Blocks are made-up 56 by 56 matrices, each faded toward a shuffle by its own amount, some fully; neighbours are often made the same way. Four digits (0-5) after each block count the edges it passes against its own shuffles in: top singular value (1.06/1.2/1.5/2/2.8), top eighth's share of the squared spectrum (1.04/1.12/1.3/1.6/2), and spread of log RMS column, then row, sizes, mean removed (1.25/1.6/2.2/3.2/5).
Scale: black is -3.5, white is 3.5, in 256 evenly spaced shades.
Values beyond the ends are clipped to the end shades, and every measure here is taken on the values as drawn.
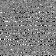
2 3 0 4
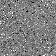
0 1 0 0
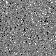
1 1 0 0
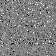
2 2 0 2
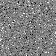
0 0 0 0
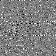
1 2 0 3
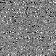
1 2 0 2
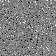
0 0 0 0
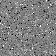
0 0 0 0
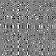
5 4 3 2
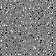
4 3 2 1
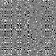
4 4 3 2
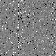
3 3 1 0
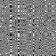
5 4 3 2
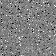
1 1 1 0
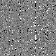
2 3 2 1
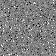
0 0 0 0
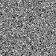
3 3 1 1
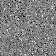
0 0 0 0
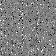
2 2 1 0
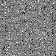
1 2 2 0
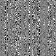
2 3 4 0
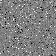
0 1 0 0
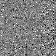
2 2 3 0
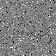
0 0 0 0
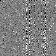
2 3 3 0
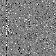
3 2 2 0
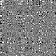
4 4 2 2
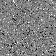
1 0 0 0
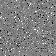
2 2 0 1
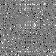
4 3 1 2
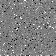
2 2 0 1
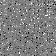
3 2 0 0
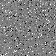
3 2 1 1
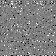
3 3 0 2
